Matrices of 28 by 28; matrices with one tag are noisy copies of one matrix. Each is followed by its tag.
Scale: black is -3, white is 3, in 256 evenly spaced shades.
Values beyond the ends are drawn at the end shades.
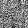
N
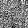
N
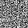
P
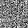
P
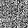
P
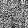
N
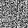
P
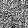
N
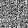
P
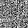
P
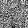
N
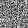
P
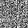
P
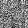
N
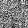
N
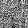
N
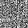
P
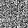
P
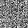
P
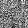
N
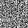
P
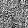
N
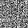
P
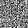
P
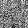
N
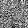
N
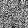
N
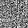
P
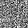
P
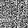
P
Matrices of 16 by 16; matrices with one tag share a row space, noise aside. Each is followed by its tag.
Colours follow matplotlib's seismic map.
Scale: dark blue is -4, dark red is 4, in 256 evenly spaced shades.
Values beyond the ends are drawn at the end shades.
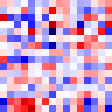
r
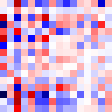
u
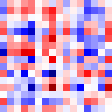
r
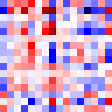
r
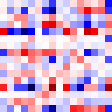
r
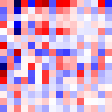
u
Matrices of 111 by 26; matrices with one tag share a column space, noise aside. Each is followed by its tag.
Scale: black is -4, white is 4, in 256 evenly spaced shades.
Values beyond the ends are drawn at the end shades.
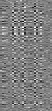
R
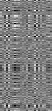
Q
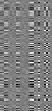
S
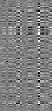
R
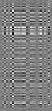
R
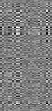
R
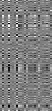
Q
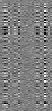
R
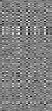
R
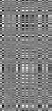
Q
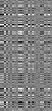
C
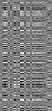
S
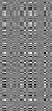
S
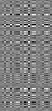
C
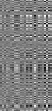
Q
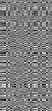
S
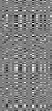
Q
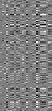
C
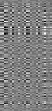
R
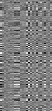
S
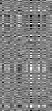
Q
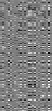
S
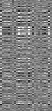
R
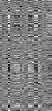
Q
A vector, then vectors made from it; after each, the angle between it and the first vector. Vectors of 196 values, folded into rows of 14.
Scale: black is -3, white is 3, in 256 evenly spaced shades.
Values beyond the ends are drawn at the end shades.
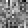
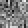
nearly opposite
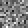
partly opposed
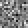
partly aligned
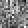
nearly parallel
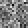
orthogonal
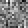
nearly parallel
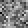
orthogonal
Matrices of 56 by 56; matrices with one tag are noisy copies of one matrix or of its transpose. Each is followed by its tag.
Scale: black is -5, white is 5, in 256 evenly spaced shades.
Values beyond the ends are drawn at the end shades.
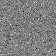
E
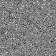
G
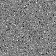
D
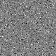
D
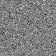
G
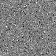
D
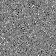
G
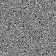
D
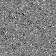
G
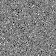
G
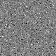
D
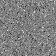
E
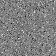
E
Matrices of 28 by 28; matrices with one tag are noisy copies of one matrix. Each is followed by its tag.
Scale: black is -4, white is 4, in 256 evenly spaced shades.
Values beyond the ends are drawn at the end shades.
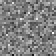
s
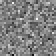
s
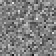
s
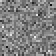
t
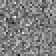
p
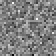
s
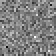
t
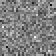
t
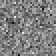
p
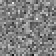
s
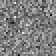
p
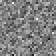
s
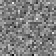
s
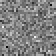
t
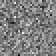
p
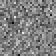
p
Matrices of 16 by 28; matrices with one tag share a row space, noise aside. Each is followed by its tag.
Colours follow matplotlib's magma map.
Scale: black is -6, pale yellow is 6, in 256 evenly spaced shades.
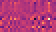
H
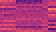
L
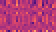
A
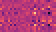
H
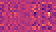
H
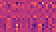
A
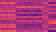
L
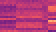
L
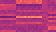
L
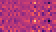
H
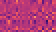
A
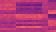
L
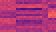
L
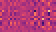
H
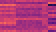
L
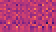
A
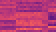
L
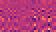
H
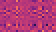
A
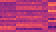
L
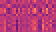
A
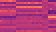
L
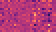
H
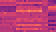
L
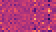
H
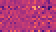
H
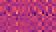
A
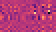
H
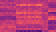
L
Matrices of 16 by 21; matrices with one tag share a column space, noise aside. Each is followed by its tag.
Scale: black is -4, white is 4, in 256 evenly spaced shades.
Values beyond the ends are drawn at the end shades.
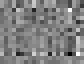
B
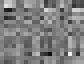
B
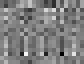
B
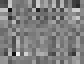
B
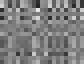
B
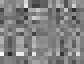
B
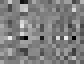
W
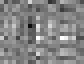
W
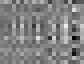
W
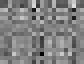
B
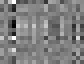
W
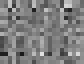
B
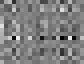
W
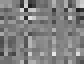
B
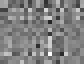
B
